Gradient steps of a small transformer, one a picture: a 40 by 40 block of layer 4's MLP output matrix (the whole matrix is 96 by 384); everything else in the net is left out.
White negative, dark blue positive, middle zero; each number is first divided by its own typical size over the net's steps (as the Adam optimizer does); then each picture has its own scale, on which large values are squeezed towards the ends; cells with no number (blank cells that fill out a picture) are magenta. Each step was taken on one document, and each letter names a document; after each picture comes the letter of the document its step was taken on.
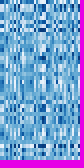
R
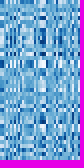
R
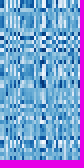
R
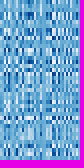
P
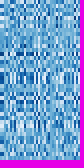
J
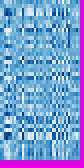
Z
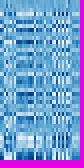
Z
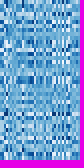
Z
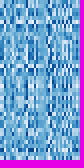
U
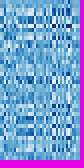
Z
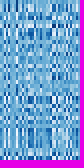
P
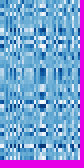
R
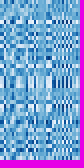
U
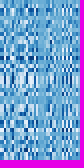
U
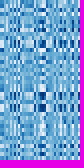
R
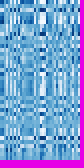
R
